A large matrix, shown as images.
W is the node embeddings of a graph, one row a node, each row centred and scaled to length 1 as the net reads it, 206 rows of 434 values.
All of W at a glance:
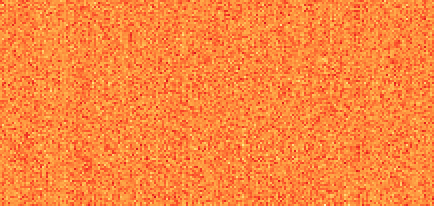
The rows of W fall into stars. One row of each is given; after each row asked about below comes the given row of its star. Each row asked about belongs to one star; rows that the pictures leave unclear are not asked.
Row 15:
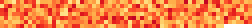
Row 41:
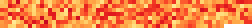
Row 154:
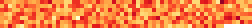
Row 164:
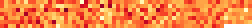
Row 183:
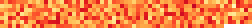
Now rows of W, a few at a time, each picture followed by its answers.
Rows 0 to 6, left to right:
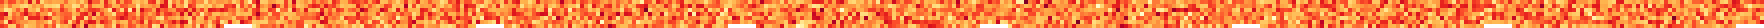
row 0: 164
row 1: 15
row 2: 183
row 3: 164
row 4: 15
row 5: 15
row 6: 41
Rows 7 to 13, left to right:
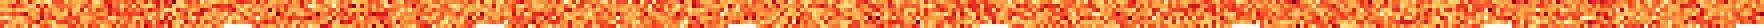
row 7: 41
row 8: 164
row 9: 183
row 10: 15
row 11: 15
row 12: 15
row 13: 154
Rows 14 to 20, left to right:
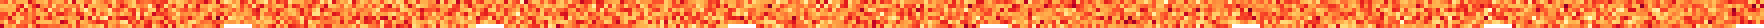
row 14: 164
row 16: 154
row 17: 41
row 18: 15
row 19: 15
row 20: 154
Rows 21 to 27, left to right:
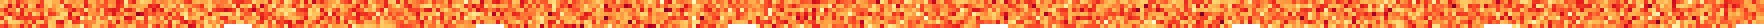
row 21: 41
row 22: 41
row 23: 15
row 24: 183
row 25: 183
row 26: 183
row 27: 15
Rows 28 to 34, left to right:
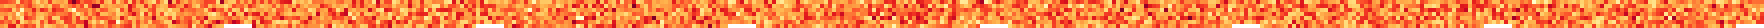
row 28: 154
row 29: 164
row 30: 154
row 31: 41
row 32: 183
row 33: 15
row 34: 41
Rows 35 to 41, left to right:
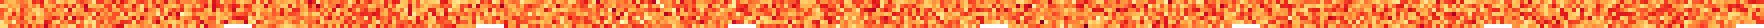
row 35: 15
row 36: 183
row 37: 154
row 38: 15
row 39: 15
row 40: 183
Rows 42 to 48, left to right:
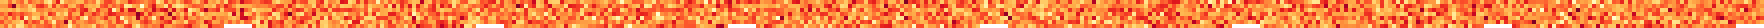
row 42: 41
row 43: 183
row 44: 41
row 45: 154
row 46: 41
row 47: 15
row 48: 164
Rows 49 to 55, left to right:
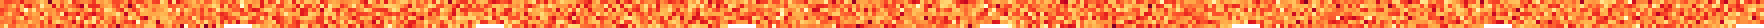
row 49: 154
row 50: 41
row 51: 154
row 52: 154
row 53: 183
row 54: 154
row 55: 41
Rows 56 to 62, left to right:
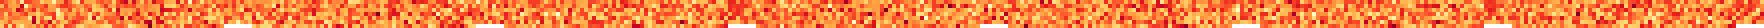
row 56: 15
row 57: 183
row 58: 164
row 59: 183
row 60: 15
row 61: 164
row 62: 164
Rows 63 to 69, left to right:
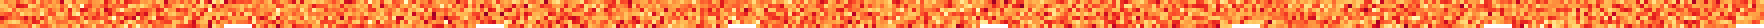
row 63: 41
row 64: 154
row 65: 15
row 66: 183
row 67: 183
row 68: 41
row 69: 164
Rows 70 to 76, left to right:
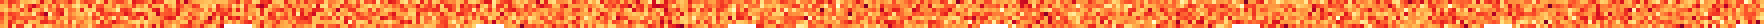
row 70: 183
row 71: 183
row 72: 15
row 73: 164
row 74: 183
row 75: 154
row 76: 15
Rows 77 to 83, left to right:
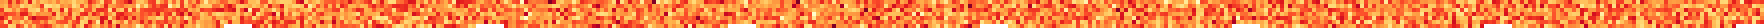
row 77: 41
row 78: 154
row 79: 154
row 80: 15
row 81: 15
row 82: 183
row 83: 41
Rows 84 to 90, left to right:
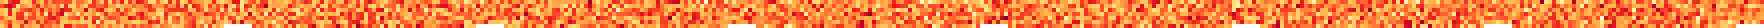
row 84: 183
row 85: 183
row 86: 41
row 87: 183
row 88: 154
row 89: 15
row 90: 41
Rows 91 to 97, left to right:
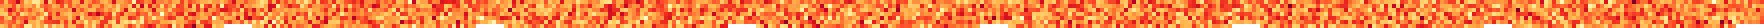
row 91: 183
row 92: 15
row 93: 41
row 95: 15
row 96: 183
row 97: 41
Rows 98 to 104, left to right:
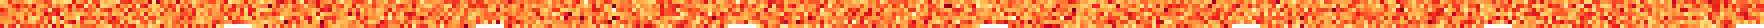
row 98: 154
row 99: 15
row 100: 164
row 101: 183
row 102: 164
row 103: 183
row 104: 15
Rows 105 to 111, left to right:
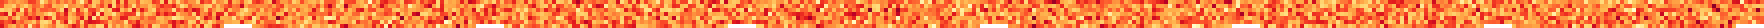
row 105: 164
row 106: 154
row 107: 154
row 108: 183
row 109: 154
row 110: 183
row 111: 41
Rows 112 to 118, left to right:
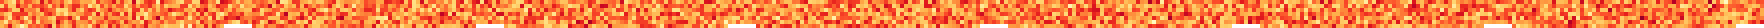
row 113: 154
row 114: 164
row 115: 154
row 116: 183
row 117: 41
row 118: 41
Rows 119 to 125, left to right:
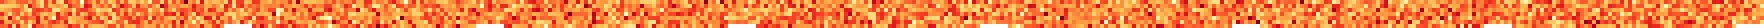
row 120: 154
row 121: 164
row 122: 164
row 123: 183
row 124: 15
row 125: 164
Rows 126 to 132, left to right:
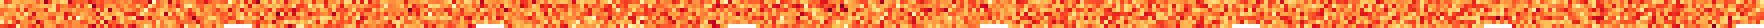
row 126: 154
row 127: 164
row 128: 41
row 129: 15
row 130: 183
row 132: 164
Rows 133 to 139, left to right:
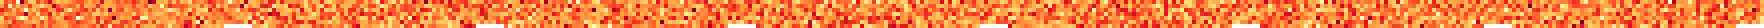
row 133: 154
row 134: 41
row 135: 15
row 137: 164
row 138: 164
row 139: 15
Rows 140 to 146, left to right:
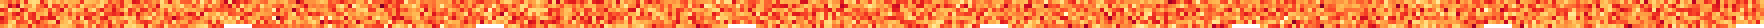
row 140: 41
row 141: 154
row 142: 183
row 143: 183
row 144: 15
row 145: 15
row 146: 15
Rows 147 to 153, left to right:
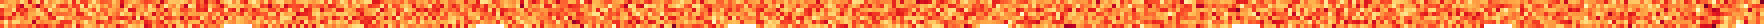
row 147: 15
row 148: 15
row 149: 15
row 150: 41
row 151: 183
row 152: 164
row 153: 183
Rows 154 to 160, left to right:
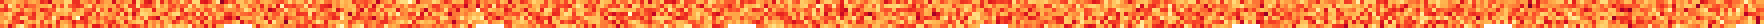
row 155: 15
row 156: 41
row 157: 41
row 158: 183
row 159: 164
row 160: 15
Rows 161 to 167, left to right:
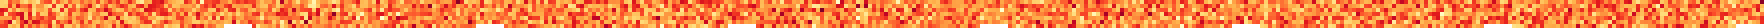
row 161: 41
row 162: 164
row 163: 154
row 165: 183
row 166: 183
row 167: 183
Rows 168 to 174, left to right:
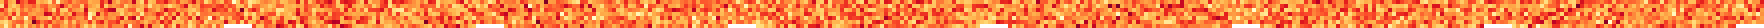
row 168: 15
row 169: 154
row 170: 15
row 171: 41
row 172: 164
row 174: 183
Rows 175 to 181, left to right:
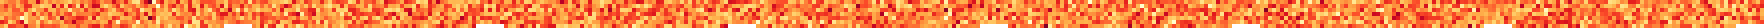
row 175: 154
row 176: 183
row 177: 41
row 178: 15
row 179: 164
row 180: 41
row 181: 183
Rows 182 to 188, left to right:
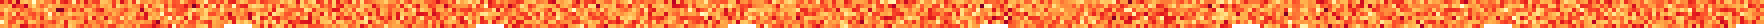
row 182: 183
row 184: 154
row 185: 183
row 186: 41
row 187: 164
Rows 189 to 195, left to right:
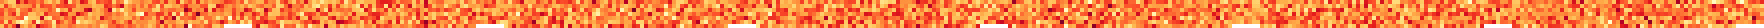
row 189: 15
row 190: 164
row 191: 183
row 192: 183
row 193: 164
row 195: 41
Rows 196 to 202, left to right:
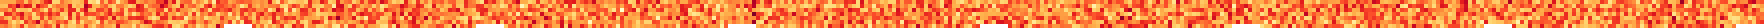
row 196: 41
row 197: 41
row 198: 183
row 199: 183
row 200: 154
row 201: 15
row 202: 41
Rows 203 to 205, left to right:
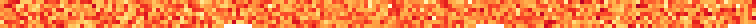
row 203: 183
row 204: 183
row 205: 183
